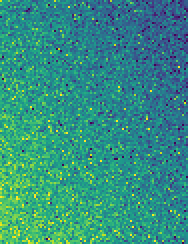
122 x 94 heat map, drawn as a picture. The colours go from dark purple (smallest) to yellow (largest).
The ninth with the highest average is the bottom left. The ninth with the lowest average is the top right. Neither half mirrors the other. The field climbs toward the bottom left.
